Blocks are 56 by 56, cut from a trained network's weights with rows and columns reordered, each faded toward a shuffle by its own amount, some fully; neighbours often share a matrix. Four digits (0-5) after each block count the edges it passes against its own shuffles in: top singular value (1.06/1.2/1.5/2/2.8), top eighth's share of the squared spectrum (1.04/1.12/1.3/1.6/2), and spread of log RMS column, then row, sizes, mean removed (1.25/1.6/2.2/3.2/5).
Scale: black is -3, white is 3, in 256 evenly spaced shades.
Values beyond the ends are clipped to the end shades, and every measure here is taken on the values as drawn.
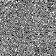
2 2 1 1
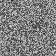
0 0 0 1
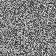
0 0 0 0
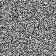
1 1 0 0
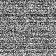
3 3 0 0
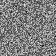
0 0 0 0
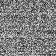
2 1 0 0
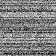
4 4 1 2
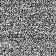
1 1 0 0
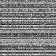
5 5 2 4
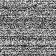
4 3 0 1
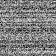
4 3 0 1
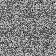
1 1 0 0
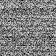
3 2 0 0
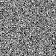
2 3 0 1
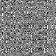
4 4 2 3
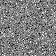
1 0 0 0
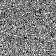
2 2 1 0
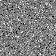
1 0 0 0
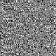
4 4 2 2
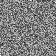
0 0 0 0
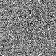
3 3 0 1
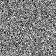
0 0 0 0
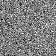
0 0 0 0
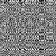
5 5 1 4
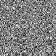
3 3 0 1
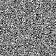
2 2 0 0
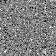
2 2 1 0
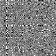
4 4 2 2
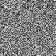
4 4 0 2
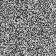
1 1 0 0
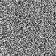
3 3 0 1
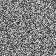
1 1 0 0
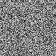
2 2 0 0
